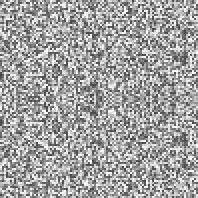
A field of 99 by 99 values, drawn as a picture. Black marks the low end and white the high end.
Histogram: flat. Seam: none. Stripes: none. Mirror symmetry: top to bottom. Odd rows or columns: none. Slope: none. Grain: fine.
